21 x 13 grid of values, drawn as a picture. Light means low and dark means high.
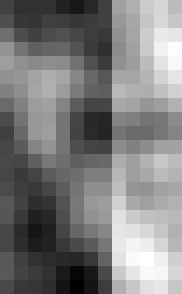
Calmest part: bottom left. Seam: vertical, 60% of the way across, the left part higher. Ninth with the lowest average: bottom right.
